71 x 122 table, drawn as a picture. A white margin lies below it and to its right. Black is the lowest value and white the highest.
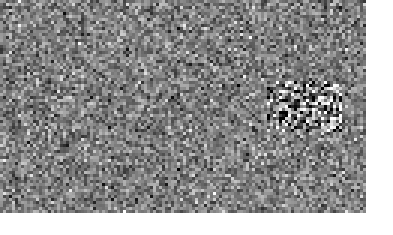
Odd patch: rougher, in the middle right. Stripes: none. Roughest part: middle right. Mirror symmetry: none. Odd rows or columns: none. Slope: none. Grain: fine.
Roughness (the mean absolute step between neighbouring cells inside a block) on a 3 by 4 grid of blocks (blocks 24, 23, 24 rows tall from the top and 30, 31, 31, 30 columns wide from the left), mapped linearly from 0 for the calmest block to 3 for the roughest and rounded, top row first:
0000 / 0003 / 0000
